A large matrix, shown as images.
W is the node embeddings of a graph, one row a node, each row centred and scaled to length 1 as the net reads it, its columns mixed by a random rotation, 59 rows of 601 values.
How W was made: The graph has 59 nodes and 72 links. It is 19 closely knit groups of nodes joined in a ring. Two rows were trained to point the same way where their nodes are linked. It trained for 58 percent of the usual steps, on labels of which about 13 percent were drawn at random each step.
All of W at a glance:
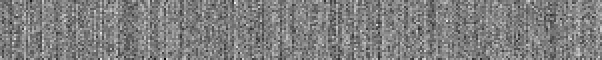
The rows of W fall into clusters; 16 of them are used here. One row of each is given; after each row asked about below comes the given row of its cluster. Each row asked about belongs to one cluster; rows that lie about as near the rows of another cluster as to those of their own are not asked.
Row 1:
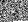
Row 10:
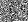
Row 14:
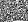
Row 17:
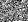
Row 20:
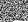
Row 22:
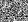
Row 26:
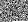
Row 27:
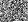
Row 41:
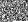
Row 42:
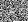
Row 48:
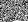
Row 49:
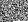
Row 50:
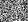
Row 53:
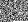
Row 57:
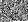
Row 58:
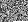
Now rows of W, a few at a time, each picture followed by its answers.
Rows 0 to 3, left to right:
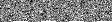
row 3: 48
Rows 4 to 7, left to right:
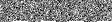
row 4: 14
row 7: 49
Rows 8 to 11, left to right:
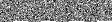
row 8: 22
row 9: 14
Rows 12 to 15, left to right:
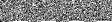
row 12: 50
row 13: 22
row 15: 26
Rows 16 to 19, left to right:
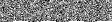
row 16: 41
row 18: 50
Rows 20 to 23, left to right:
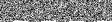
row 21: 1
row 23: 57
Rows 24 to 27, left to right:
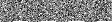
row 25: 10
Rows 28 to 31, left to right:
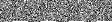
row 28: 26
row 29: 49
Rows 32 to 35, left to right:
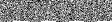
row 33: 58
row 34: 49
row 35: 53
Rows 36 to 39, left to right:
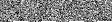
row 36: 42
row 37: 27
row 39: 42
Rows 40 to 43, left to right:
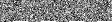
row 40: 17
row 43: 27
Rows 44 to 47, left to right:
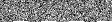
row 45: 58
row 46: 41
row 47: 17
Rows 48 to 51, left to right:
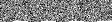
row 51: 1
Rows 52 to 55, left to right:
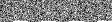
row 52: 20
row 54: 48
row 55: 20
